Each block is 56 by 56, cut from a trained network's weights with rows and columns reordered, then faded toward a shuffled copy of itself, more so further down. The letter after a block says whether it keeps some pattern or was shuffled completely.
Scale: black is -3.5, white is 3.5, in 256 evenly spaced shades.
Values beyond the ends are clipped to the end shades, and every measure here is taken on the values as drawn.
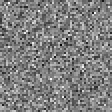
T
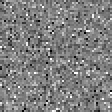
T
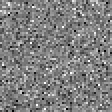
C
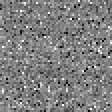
T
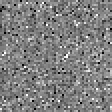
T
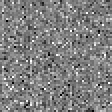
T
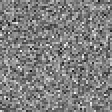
C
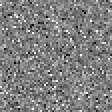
C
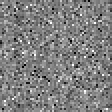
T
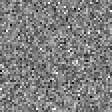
C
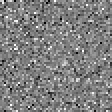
C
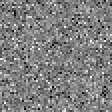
C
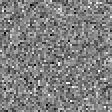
C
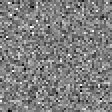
T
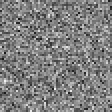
C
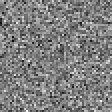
C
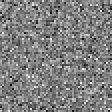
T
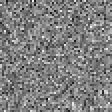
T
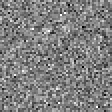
C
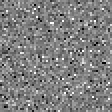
C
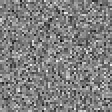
C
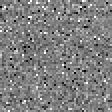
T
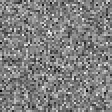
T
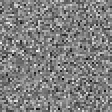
T
